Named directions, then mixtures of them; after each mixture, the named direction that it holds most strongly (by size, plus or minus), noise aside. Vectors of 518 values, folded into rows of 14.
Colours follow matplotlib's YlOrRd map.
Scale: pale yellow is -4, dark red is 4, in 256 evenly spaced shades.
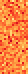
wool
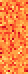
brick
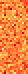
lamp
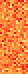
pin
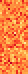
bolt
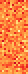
pin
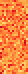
lamp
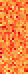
brick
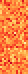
bolt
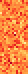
bolt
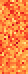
wool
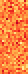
pin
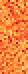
wool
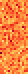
brick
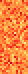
bolt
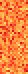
brick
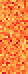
wool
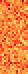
bolt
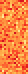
pin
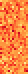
brick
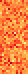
bolt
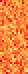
brick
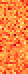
lamp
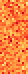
wool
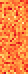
lamp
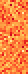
wool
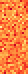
lamp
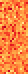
brick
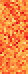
wool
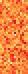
bolt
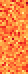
wool
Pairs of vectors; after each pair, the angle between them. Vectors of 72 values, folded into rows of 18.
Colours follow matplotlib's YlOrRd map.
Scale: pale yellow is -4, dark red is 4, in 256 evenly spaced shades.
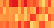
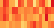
partly opposed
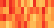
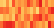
partly opposed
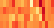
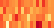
orthogonal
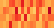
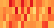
nearly parallel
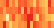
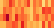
partly opposed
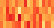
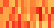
partly aligned
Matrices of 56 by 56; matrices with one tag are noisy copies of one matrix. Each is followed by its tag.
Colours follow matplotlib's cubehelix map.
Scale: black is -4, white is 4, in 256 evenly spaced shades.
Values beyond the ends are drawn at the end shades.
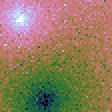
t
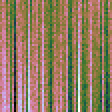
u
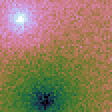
t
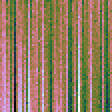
u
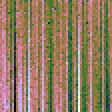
u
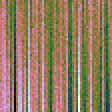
u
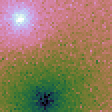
t
